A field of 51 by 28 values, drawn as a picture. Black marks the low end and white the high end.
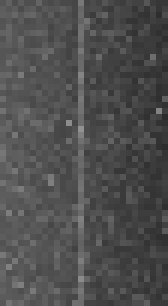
There are no regular stripes. There is an overall slope up to the left. Column 14 stands out from the rest. On average the colour sits 30% of the way up the scale.
